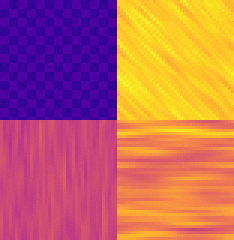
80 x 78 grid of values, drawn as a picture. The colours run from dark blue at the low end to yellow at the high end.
The table splits into 2 rows of 2 panels. Panel 1,1: very low, checkered, faint in contrast. Panel 1,2: very high, slanting down to the right, faint in contrast. Panel 2,1: middling, streaked downward, faint in contrast. Panel 2,2: high, streaked across.
